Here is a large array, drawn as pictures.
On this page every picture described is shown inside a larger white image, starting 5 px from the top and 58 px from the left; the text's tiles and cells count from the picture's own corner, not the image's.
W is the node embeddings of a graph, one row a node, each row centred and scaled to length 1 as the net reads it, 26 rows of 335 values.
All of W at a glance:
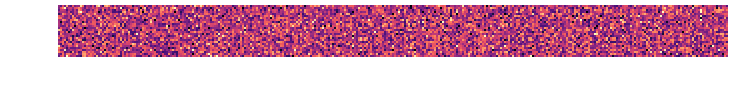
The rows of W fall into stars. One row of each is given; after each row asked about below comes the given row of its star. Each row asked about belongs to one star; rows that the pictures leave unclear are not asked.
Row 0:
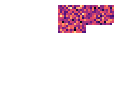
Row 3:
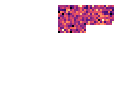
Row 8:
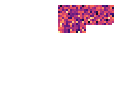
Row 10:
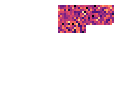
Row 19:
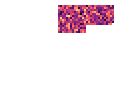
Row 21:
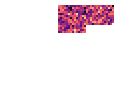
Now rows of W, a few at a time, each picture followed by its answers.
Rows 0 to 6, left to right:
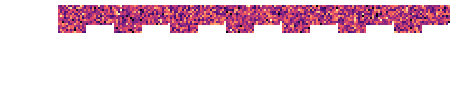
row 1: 8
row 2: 3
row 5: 21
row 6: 0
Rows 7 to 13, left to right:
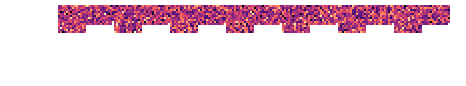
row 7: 10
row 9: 10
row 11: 8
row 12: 21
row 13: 0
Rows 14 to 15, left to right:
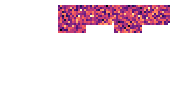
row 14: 3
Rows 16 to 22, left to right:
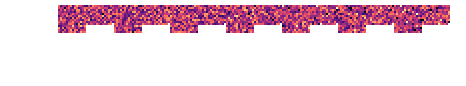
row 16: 19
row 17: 8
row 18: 0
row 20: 19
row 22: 8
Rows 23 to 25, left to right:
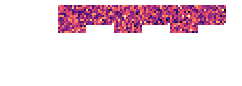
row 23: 21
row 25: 0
